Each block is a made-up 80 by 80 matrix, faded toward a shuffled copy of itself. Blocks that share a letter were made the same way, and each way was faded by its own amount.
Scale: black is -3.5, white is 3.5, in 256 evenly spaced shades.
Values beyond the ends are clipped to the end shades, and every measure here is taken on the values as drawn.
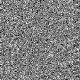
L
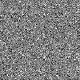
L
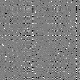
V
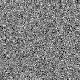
L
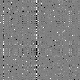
V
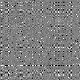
V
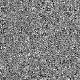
L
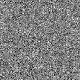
L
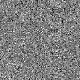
L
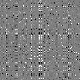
V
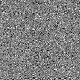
L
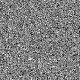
L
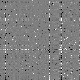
V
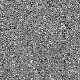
L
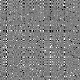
V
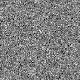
L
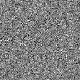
L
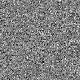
L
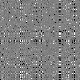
V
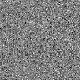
L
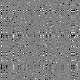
V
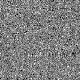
L
